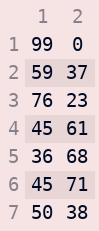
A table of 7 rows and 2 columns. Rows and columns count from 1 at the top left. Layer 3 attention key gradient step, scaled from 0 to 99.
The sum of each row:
99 96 99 106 104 116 88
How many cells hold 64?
0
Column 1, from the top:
99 59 76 45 36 45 50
